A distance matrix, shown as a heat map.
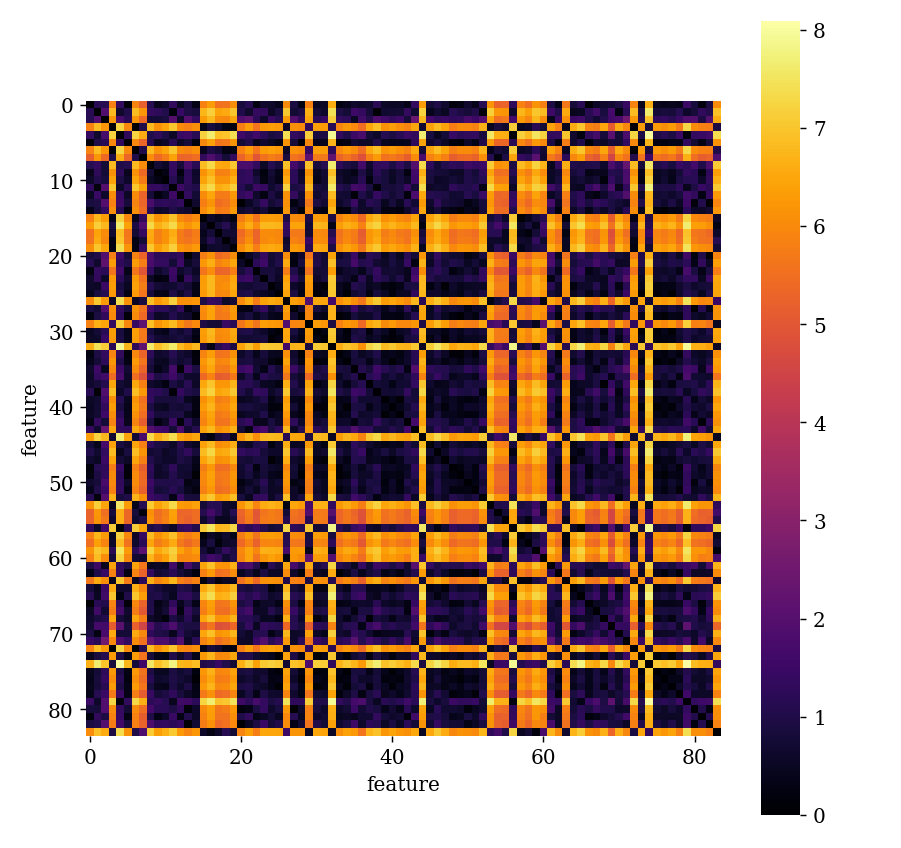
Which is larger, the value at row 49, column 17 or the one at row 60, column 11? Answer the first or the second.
the second
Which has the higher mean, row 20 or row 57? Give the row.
57
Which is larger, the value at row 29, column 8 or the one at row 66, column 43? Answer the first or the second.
the first
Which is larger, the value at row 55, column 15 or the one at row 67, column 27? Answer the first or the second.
the second
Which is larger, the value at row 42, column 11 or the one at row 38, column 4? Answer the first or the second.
the first
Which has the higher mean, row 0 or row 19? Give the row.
19
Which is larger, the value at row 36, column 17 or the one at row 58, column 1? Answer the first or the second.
the second
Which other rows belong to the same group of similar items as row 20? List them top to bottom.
0, 1, 2, 4, 5, 8, 9, 10, 11, 12, 13, 14, 21, 22, 23, 24, 25, 27, 28, 30, 31, 33, 34, 35, 36, 37, 38, 39, 40, 41, 42, 43, 45, 46, 47, 48, 49, 50, 51, 52, 56, 61, 62, 64, 65, 66, 67, 68, 69, 70, 71, 73, 75, 76, 77, 78, 79, 80, 81, 82
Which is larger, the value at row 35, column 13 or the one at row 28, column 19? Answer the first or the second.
the second
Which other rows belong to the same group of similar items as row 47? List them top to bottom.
0, 1, 2, 4, 5, 8, 9, 10, 11, 12, 13, 14, 20, 21, 22, 23, 24, 25, 27, 28, 30, 31, 33, 34, 35, 36, 37, 38, 39, 40, 41, 42, 43, 45, 46, 48, 49, 50, 51, 52, 56, 61, 62, 64, 65, 66, 67, 68, 69, 70, 71, 73, 75, 76, 77, 78, 79, 80, 81, 82
